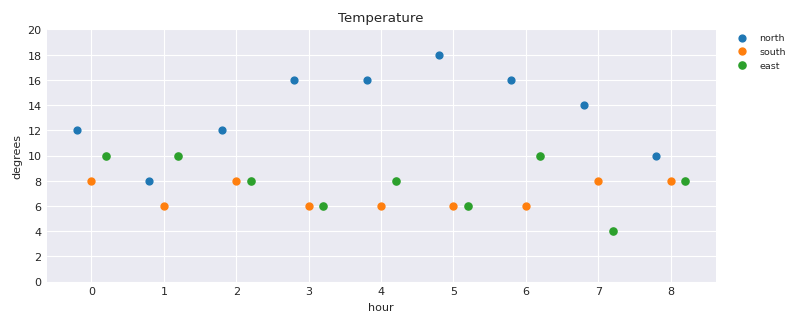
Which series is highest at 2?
north
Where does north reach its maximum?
5
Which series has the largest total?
north
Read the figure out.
Title: Temperature
x-axis: hour, ticks 0 1 2 3 4 5 6 7 8
y-axis: degrees, ticks 0 2 4 6 8 10 12 14 16 18 20
Legend: north, south, east
Values:
north: 12 8 12 16 16 18 16 14 10
south: 8 6 8 6 6 6 6 8 8
east: 10 10 8 6 8 6 10 4 8
